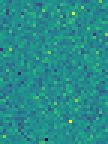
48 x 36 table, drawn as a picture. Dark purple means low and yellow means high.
Mirror symmetry: none. Average level on the scale: 50%. Histogram: heavy tails on both sides. Grain: fine.
